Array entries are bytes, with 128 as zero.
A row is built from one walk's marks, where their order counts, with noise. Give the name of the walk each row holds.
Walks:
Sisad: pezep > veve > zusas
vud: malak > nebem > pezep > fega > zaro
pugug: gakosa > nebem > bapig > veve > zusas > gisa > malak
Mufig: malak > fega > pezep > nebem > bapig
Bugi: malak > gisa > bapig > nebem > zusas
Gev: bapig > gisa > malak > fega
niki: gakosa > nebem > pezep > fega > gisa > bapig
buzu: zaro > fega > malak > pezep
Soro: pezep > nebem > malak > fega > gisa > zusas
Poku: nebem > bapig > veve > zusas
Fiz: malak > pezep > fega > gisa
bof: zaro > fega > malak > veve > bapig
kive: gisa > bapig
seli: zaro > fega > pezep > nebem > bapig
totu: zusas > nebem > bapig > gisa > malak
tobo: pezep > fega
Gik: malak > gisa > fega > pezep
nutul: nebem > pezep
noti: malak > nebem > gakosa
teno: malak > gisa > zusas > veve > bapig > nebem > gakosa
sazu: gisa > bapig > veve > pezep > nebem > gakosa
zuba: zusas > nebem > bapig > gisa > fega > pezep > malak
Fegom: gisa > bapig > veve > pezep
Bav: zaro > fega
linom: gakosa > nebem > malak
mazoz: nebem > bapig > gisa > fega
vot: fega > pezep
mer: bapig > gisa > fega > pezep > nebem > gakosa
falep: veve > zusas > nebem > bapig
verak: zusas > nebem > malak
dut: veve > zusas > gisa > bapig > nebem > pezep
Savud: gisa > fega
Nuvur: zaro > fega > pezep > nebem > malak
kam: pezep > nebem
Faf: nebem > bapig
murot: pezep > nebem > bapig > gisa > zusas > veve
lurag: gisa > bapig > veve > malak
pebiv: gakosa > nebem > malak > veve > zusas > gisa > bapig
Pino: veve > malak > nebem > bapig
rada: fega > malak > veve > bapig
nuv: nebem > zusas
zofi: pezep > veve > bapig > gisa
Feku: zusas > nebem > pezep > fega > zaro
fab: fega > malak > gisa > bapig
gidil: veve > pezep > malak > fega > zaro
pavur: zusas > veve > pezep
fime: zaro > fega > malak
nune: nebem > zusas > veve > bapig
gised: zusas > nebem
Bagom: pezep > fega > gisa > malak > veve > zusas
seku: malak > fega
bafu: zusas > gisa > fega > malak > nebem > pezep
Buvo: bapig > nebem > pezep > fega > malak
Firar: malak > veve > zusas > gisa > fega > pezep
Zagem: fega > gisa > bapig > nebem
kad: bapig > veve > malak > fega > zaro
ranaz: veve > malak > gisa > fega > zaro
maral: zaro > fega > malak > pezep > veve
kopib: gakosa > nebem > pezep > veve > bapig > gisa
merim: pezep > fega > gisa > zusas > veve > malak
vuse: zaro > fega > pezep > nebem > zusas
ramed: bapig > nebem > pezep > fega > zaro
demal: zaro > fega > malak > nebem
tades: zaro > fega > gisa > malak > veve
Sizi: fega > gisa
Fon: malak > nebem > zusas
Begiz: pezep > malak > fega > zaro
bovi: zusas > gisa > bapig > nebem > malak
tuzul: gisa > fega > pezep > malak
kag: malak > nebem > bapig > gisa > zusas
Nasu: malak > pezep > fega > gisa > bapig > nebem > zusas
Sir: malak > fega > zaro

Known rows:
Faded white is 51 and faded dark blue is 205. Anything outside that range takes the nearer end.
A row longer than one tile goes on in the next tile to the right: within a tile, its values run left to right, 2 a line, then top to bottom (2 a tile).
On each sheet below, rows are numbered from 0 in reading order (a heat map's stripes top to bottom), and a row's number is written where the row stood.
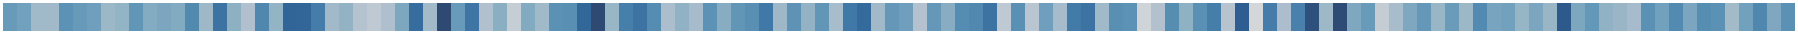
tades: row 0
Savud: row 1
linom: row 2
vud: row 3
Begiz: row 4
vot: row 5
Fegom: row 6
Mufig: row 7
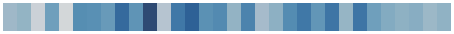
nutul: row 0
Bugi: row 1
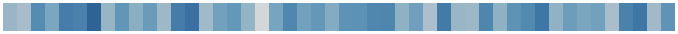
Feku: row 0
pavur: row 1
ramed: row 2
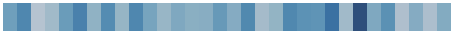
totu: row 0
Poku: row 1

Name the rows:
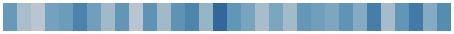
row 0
Gik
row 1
Buvo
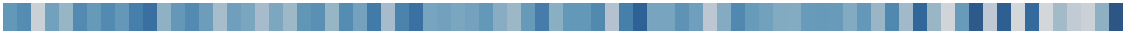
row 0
verak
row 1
Nuvur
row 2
demal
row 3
merim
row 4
kive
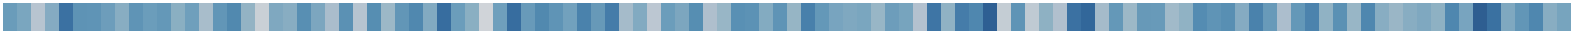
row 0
Bagom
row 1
tuzul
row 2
Sisad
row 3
pugug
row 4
Sir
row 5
seli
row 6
sazu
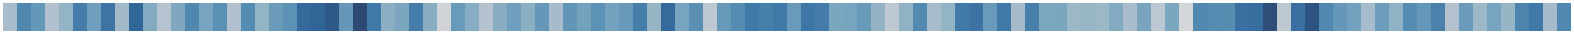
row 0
Zagem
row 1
gised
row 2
maral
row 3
Fon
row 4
kag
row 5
kam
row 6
gidil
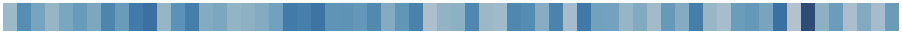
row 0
mer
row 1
vuse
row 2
pebiv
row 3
nune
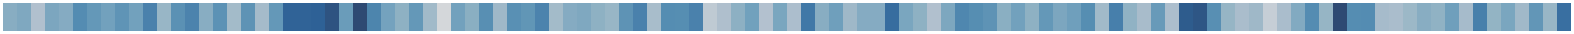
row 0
bafu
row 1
nuv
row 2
kad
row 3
lurag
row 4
Firar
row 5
Sizi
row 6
rada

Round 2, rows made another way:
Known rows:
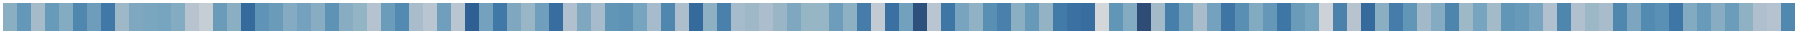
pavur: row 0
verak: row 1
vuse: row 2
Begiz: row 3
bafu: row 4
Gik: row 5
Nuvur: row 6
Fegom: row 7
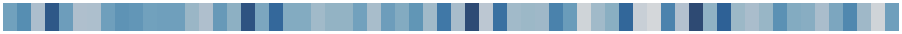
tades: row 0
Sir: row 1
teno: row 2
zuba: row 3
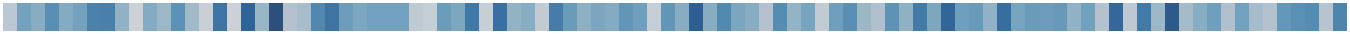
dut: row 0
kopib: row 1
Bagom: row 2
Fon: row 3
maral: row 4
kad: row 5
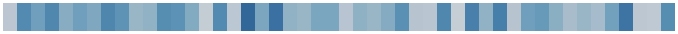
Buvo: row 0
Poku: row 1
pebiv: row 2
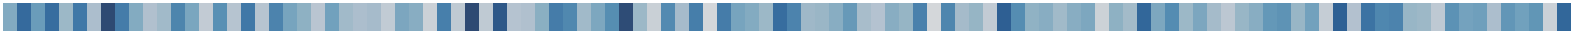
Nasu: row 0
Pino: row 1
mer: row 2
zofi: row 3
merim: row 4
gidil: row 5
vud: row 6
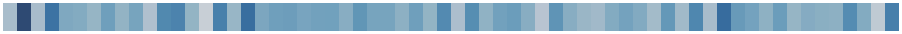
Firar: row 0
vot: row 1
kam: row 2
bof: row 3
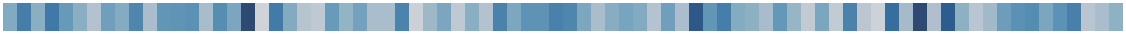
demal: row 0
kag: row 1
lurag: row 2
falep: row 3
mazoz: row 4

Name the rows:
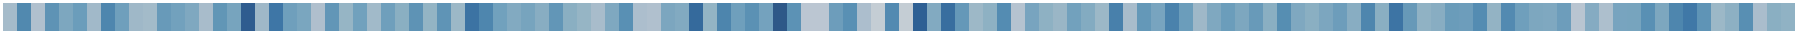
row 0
Sisad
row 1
seku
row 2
gised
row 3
Bugi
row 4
seli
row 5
Bav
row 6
fime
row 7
kive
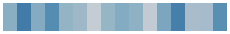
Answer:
noti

